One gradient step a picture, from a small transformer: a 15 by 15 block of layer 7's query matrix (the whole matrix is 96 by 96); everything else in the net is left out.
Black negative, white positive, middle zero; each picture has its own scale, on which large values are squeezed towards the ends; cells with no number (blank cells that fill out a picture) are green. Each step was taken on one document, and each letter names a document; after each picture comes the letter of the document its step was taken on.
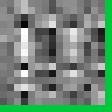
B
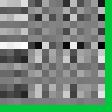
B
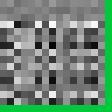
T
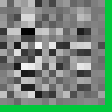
B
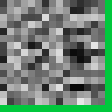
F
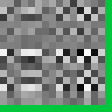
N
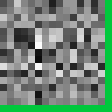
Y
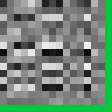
B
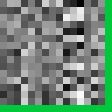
F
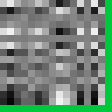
N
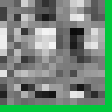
B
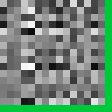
T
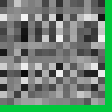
Y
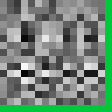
Y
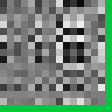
F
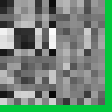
T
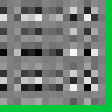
N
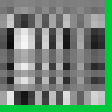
T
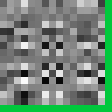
Y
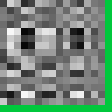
B
